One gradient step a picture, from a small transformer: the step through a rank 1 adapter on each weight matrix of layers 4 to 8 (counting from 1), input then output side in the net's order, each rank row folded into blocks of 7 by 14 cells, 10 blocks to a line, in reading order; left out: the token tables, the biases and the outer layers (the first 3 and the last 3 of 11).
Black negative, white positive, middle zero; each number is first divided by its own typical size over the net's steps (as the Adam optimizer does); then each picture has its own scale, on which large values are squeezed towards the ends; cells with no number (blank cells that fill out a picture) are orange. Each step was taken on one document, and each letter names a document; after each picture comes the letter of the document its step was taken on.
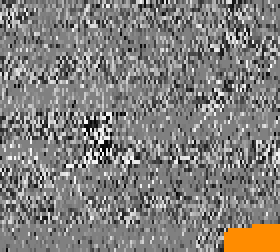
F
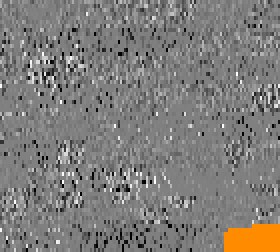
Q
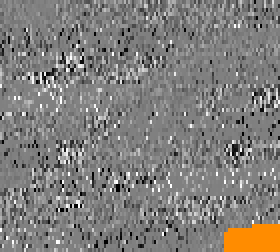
Q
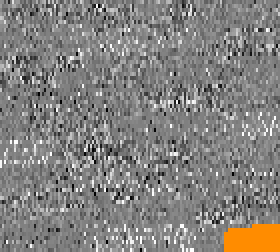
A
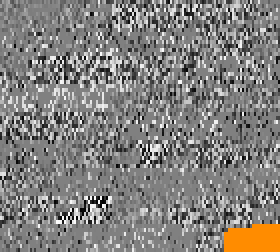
F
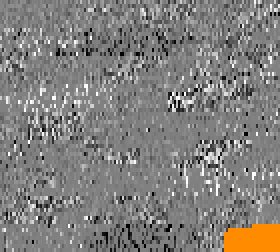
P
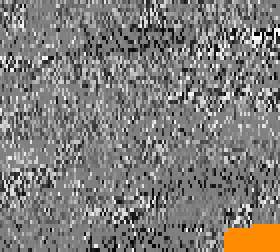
F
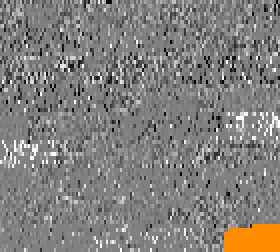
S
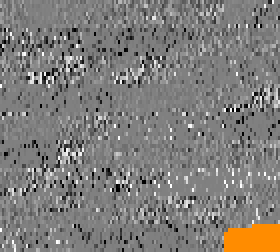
Q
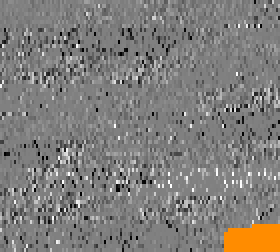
Q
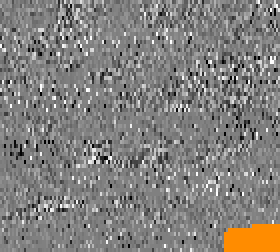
P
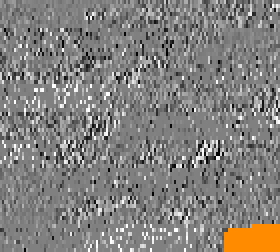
S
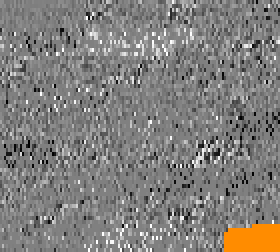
S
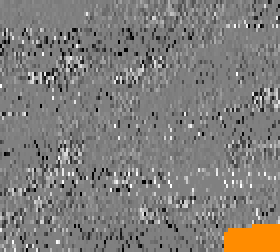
Q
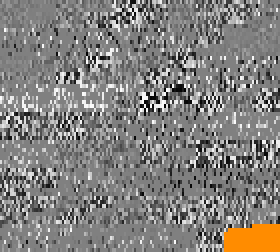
F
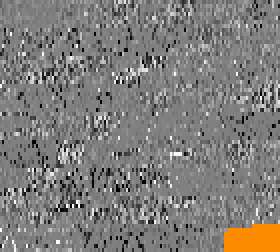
Q
